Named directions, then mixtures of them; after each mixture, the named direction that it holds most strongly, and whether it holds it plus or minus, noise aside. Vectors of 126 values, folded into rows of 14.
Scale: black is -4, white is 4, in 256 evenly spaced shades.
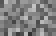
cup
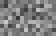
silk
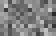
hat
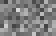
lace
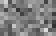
hat, plus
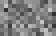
hat, plus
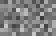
lace, plus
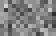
hat, plus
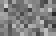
hat, plus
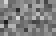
silk, minus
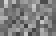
cup, plus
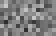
silk, minus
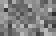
hat, plus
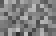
cup, plus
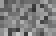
cup, minus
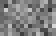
hat, minus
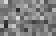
lace, minus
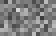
lace, plus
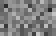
hat, minus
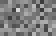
lace, plus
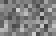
lace, plus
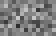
silk, minus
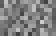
cup, plus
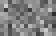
hat, plus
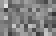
hat, plus
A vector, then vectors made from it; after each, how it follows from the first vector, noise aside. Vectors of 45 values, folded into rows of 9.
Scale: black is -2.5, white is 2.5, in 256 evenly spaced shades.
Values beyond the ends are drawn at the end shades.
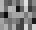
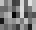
wrapped around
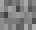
shrunk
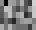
wrapped around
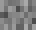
shrunk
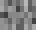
shrunk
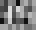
wrapped around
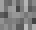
shrunk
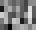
wrapped around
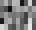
wrapped around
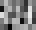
wrapped around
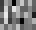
wrapped around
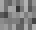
shrunk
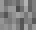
shrunk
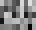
wrapped around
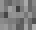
shrunk
